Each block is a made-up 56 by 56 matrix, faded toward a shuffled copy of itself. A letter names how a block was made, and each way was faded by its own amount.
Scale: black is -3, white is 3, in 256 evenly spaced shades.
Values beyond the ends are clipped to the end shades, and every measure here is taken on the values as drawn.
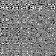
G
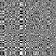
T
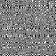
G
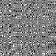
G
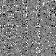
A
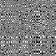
G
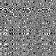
G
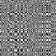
T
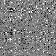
A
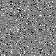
A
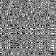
G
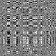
T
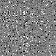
A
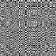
T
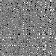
A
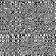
G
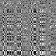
T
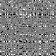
G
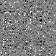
A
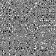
A
